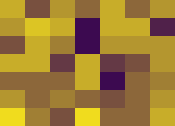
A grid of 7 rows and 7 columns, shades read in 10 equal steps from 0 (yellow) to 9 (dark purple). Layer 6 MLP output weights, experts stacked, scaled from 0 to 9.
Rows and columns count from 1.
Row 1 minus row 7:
2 2 -3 5 -3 0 1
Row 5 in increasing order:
2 4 5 5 5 5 9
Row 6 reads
3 5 4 5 6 5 3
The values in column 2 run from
1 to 6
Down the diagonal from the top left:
2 1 4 2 9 5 2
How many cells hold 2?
11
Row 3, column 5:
3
